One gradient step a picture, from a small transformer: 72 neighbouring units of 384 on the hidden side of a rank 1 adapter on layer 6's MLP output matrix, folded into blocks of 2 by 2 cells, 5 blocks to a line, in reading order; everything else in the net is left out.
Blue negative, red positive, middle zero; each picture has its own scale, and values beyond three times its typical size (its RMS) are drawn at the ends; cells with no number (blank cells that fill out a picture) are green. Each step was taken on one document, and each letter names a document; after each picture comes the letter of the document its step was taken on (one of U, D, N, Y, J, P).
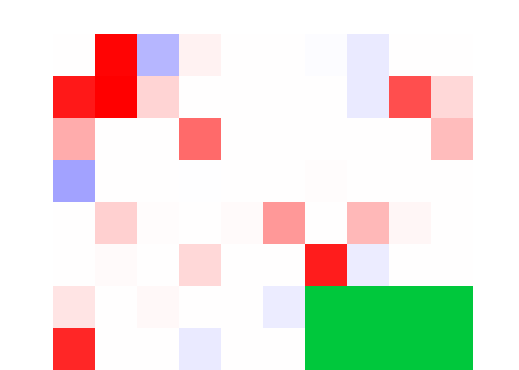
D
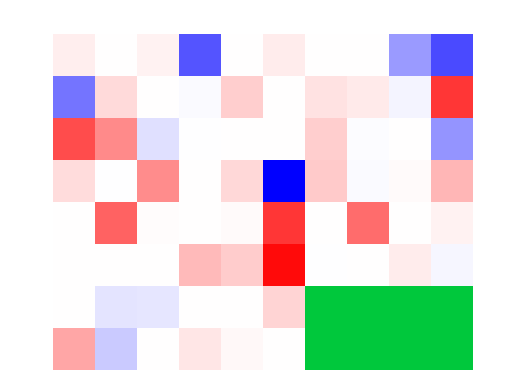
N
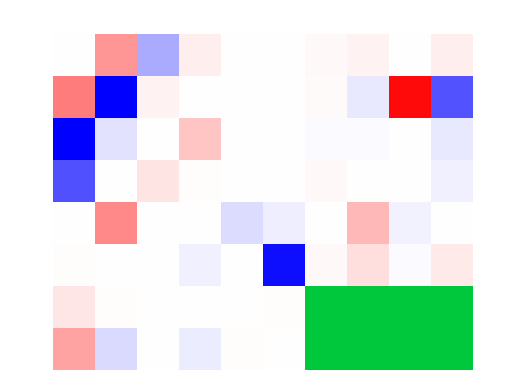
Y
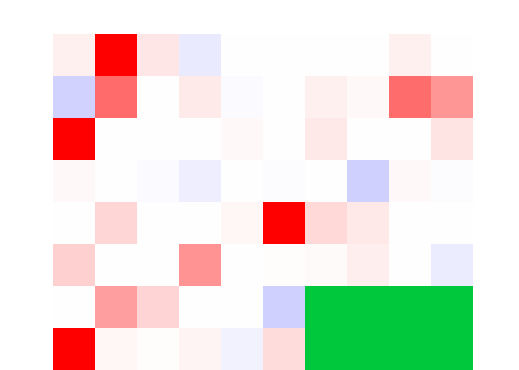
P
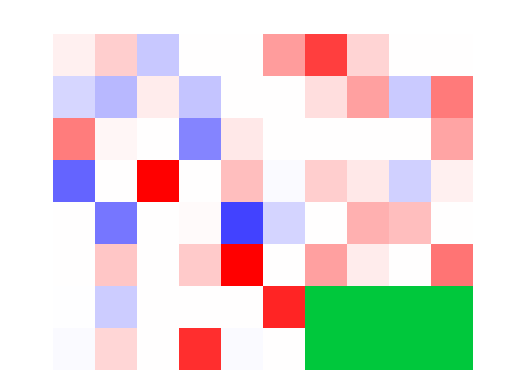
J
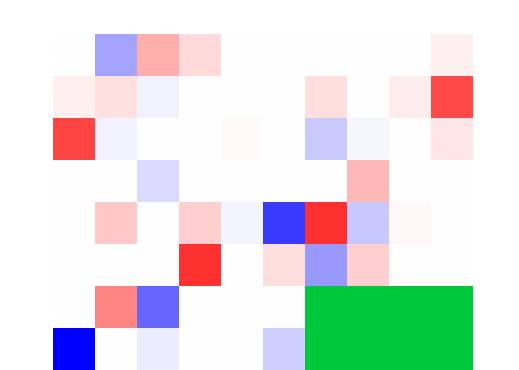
P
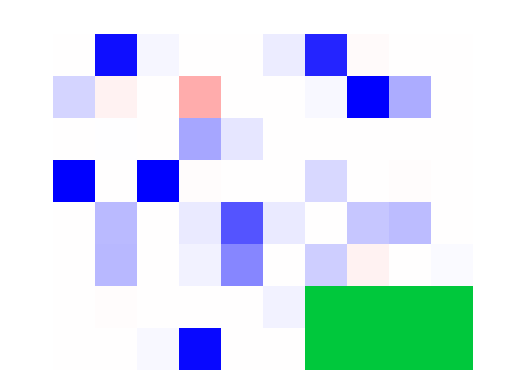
J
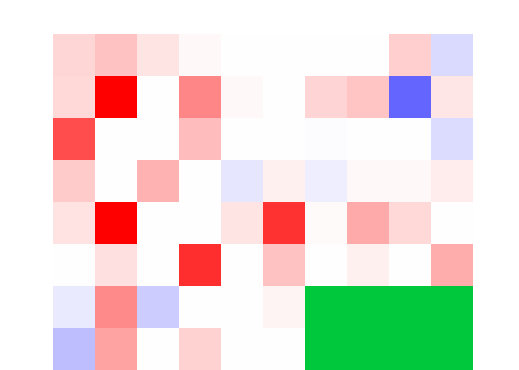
Y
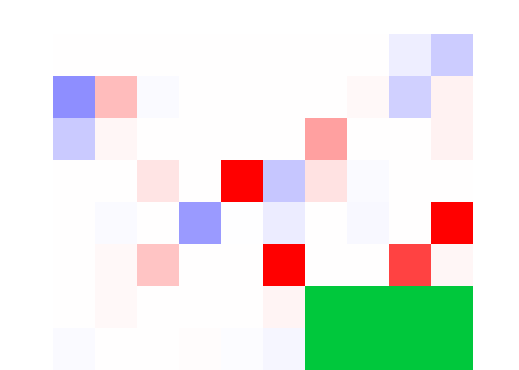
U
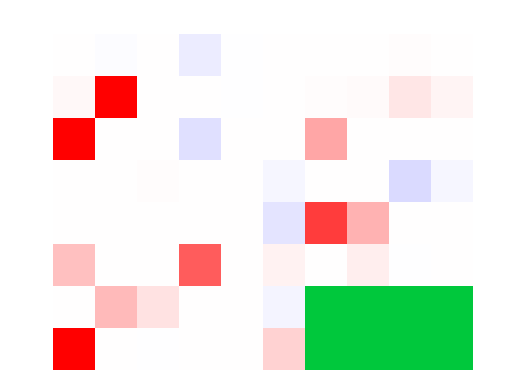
P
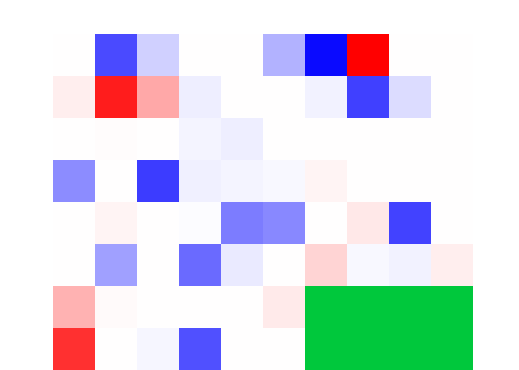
J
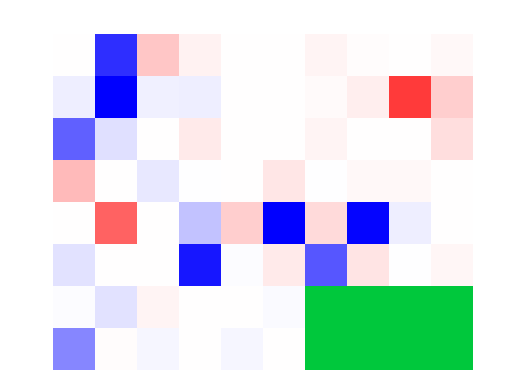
Y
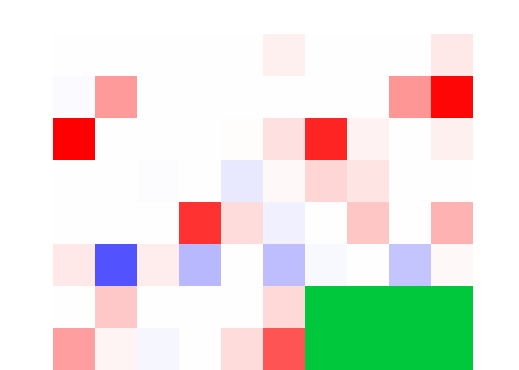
U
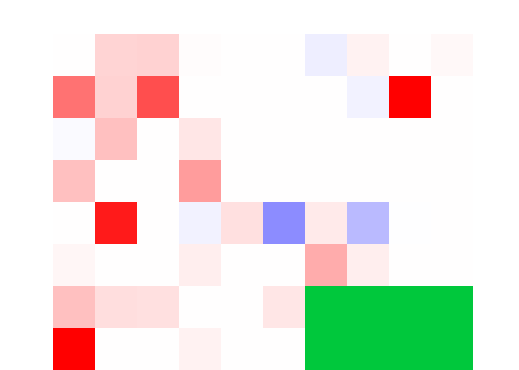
D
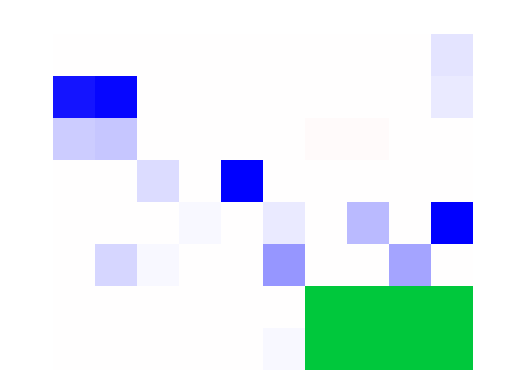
U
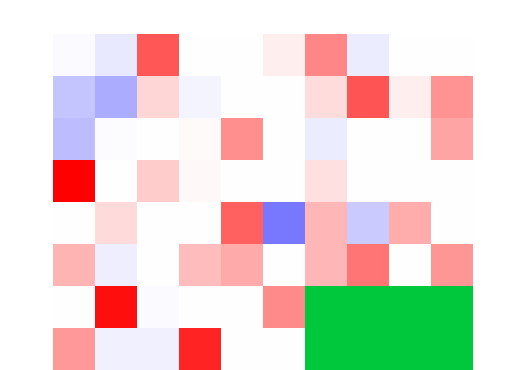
J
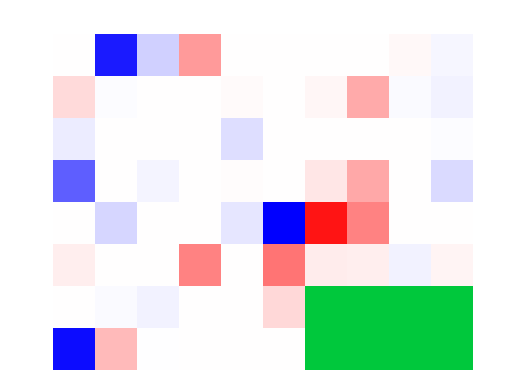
P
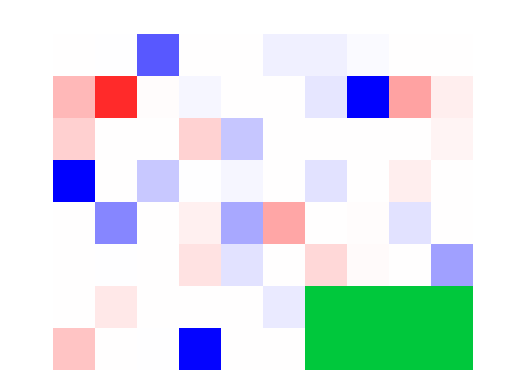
J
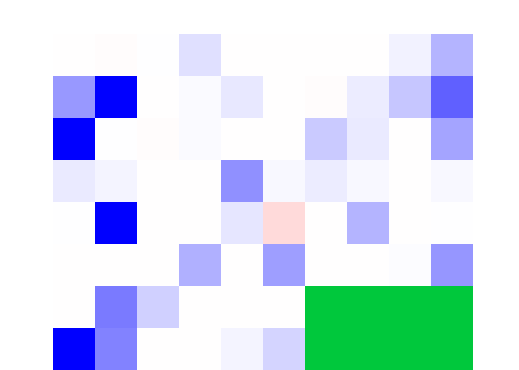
N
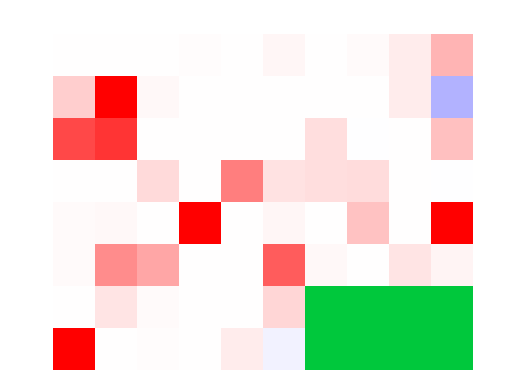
U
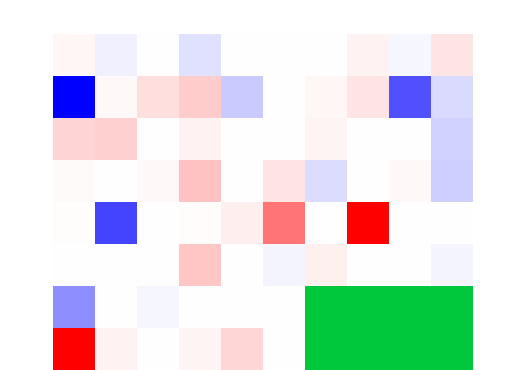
Y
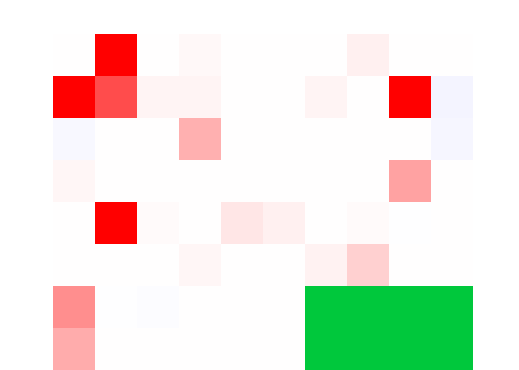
D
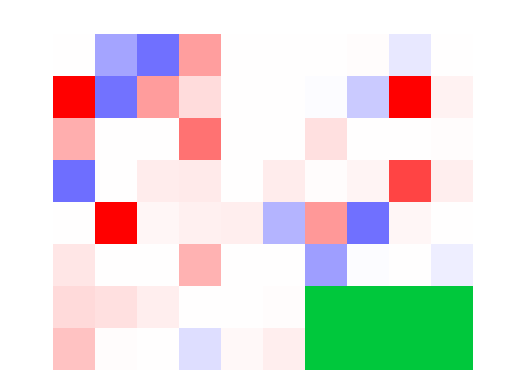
Y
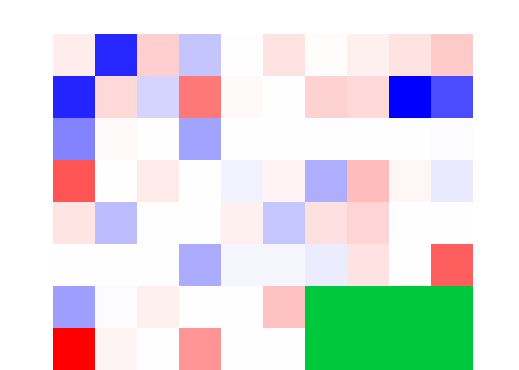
Y
